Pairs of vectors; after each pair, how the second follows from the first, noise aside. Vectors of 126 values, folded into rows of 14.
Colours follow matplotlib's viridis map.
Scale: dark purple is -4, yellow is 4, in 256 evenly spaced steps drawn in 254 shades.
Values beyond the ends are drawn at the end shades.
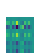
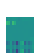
partly zeroed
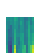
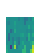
partly zeroed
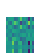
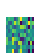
scaled up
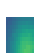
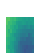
negated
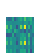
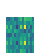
copied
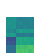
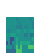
partly zeroed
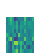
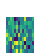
scaled up
